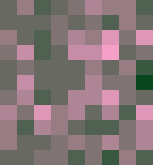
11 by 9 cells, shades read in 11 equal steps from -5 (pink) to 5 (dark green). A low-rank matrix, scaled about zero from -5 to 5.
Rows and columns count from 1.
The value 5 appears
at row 6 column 9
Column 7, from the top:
-1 2 -4 -5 1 0 -4 -2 2 -2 3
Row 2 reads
1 1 1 0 1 0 2 -1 1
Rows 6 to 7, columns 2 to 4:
-3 1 1 / -2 2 1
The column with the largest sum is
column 3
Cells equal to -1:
14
